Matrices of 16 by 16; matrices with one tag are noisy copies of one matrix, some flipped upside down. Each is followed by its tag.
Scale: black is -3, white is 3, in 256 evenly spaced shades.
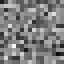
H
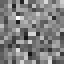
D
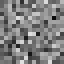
D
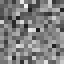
D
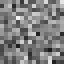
D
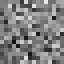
D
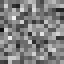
H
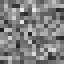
H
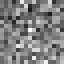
D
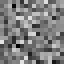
D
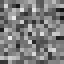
H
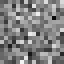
D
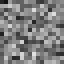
H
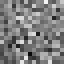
D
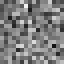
D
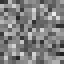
H
